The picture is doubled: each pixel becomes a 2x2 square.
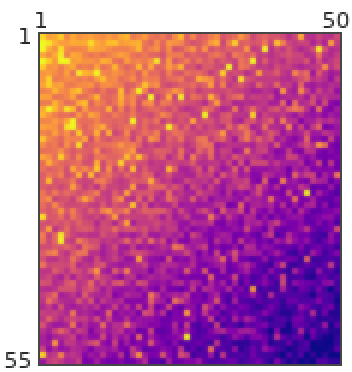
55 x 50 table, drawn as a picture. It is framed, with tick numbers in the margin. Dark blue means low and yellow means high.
The top left is the ninth with the highest average. There is an overall slope up to the top left. The ninth with the lowest average is the bottom right. The grain is fine, like static.
